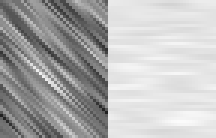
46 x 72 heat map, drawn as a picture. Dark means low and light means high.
The table splits into one row of 2 panels. Panel 1,1: middling, slanting down to the right, strong in contrast. Panel 1,2: very high, streaked across, faint in contrast.
